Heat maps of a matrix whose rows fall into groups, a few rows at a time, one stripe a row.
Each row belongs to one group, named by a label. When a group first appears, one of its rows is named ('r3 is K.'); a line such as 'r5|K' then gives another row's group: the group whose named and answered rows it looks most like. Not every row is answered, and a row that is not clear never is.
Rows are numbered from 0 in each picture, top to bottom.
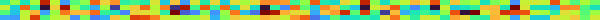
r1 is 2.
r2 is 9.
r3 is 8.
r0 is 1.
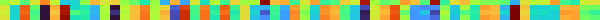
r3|2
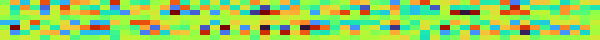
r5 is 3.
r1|2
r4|8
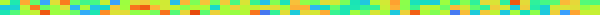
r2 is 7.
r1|8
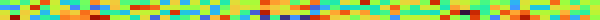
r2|9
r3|3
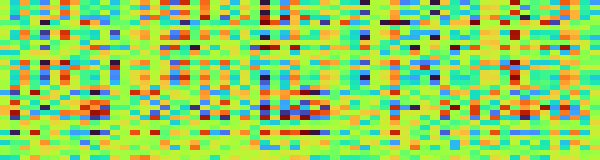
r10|7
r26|8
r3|8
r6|2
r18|8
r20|3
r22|3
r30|8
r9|9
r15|2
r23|8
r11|1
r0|2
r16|2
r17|3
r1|8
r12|2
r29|7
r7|2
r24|7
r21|9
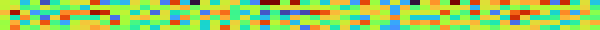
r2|3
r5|3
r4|1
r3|2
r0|9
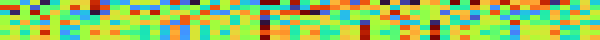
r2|8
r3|7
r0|9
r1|3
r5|1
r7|1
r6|1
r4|2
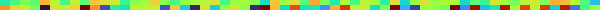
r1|9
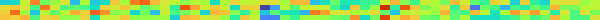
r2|3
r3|7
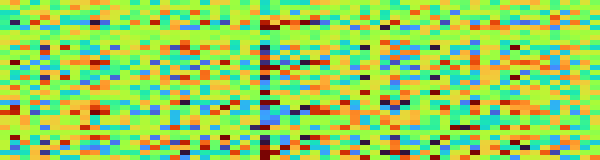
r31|1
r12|3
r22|3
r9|2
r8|7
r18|1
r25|9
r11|9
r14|8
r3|1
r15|2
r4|8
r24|7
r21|3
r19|7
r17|3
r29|8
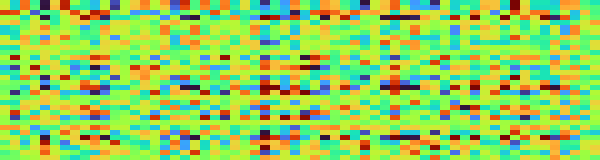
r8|7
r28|1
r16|9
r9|7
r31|1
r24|8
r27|9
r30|7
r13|8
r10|1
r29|1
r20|7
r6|7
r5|7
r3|9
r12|1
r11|3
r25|3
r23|8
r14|8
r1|2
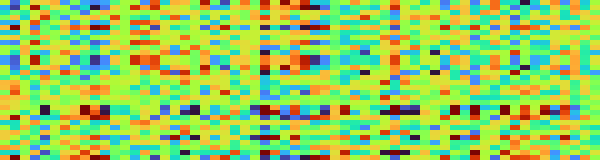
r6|8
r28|2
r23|3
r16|7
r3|1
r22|9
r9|7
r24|8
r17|3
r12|8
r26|7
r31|3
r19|7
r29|3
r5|3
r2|7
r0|8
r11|8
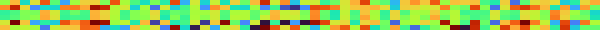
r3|1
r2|1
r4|3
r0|1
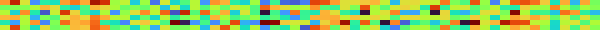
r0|3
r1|1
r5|3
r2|2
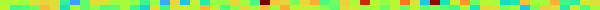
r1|8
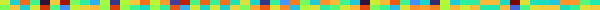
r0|2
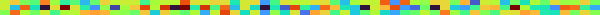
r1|2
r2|3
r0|7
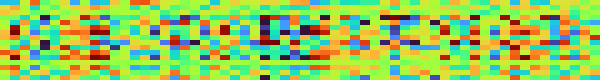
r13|3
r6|3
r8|9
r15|2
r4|2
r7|1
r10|3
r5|3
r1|3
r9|2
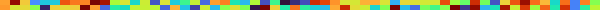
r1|9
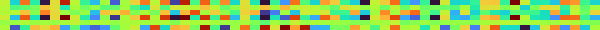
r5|8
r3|2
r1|8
